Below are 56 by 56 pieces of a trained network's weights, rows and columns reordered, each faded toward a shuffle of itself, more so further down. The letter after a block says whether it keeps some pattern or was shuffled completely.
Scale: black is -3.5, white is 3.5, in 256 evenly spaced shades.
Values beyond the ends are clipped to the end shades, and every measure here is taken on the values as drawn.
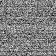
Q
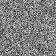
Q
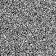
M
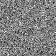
M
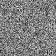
Q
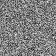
M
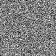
Q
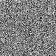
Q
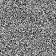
Q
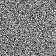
M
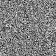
M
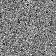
M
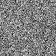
M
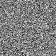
M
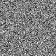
Q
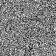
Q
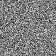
M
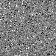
M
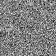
Q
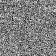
M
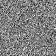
Q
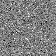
Q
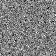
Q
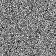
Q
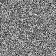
M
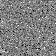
M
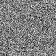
Q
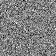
M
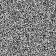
M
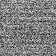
Q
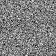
M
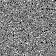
M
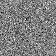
M
